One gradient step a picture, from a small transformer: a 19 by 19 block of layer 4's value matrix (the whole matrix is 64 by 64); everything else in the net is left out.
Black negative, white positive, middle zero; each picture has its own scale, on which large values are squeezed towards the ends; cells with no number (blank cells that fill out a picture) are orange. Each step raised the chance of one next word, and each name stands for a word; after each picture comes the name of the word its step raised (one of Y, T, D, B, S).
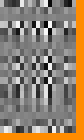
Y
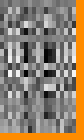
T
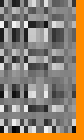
Y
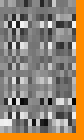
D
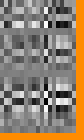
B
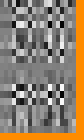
B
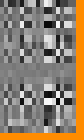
B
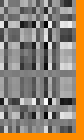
D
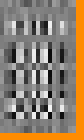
T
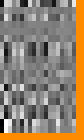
D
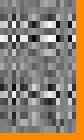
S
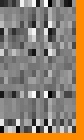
Y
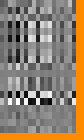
S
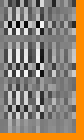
T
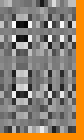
S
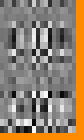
Y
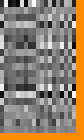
B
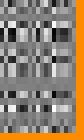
Y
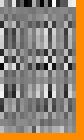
Y
